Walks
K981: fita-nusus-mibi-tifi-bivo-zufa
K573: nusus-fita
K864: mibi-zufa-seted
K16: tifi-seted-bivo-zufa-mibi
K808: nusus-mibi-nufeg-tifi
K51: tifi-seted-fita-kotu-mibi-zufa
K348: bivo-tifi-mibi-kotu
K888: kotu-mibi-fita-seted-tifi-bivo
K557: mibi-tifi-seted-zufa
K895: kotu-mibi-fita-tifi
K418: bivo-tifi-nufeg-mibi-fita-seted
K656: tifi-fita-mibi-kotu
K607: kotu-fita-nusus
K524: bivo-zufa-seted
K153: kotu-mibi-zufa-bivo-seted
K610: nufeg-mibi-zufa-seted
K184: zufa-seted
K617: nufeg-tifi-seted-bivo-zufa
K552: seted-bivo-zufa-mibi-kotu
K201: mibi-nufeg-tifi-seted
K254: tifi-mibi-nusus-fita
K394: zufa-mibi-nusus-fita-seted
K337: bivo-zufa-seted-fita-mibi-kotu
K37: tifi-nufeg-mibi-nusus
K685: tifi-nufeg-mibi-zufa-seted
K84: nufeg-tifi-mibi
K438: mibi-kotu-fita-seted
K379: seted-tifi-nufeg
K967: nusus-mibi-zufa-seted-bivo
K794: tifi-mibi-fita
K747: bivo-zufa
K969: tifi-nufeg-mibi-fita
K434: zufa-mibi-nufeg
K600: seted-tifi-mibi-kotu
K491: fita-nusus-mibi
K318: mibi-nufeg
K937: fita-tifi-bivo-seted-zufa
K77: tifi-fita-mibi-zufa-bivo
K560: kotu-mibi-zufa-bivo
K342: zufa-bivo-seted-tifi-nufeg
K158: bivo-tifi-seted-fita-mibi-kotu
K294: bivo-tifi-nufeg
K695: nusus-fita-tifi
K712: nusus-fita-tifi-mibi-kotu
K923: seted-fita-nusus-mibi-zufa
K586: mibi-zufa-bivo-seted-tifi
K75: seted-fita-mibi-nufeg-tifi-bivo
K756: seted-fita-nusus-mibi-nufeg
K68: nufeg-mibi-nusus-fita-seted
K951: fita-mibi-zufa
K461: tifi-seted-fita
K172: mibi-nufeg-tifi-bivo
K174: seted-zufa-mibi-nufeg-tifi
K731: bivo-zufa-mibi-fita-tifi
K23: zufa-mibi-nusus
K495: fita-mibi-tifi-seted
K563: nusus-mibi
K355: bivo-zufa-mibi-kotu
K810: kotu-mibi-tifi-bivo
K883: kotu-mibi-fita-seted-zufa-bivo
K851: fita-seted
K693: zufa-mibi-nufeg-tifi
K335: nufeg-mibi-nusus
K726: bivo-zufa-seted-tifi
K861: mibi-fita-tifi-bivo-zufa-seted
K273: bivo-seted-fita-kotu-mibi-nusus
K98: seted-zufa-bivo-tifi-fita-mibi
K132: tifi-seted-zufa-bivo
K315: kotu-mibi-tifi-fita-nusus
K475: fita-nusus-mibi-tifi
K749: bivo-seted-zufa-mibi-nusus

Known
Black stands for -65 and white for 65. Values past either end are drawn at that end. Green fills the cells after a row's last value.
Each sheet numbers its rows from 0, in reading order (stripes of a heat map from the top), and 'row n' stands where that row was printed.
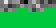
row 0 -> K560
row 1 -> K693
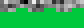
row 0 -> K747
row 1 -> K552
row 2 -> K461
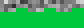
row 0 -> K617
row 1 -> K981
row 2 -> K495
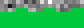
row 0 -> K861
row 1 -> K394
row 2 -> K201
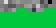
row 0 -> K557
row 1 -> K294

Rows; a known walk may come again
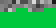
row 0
K731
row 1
K552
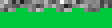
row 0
K172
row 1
K937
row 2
K132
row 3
K318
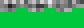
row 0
K864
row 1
K749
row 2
K981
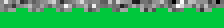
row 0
K617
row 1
K495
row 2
K475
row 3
K379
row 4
K747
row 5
K158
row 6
K607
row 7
K294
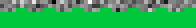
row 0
K23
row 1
K560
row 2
K342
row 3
K586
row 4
K348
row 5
K77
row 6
K888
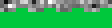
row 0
K315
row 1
K68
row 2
K201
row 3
K861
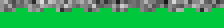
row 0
K174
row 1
K851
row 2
K600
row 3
K693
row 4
K969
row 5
K434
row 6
K726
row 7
K810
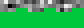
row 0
K16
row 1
K438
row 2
K895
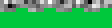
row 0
K153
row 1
K394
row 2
K491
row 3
K573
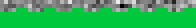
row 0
K557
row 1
K418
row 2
K184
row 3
K75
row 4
K967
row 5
K98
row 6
K461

